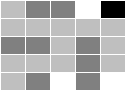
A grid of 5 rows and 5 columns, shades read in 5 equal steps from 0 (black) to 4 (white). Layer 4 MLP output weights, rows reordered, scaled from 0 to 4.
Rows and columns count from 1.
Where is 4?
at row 1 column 4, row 5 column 3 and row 5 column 5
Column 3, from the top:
2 3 3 3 4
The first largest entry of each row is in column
4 1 3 1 3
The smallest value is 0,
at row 1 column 5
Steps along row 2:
same same same same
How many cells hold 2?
8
